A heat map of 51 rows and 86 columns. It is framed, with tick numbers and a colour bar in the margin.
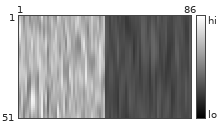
It is made of 1 by 2 panels. Panel 1,1: high, streaked downward. Panel 1,2: low, streaked downward, faint in contrast.
